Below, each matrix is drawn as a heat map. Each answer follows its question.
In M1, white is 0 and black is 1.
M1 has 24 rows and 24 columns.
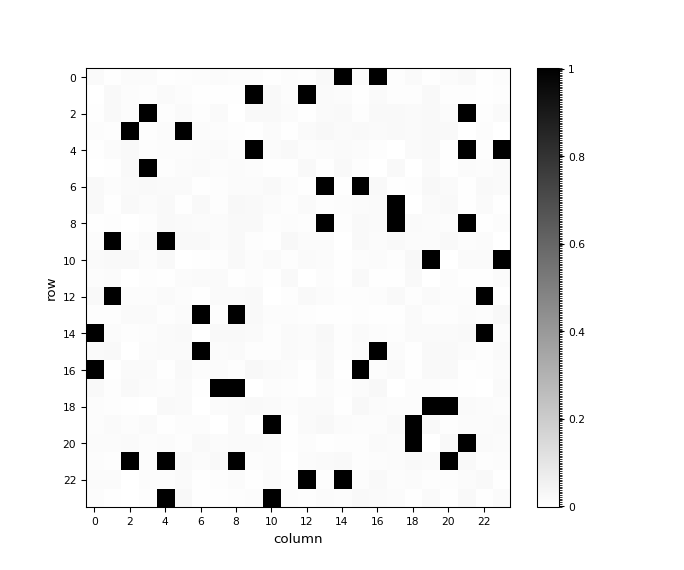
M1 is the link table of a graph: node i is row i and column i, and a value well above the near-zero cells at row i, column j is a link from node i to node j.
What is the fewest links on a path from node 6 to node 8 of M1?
2
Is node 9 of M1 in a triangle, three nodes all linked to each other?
no
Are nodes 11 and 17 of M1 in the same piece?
no
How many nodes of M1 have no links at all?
1
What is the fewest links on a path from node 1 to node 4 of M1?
2
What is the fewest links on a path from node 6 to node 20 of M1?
4
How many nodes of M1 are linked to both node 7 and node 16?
0
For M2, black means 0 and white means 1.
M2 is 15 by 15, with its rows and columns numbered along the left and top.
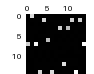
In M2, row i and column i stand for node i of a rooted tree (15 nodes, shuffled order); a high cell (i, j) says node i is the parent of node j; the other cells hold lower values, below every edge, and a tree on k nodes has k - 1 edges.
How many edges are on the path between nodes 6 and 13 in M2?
5
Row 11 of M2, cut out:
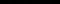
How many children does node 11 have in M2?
0
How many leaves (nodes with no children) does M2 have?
8
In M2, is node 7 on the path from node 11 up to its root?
yes
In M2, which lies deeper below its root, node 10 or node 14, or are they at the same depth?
node 10
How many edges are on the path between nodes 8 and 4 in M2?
6
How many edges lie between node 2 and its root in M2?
1
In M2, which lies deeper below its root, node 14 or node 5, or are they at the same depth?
node 5
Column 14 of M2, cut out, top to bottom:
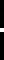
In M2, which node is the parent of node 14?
7
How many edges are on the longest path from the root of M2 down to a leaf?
3
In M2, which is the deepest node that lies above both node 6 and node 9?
14
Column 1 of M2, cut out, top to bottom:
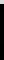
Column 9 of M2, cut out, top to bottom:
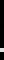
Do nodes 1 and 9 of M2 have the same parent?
no
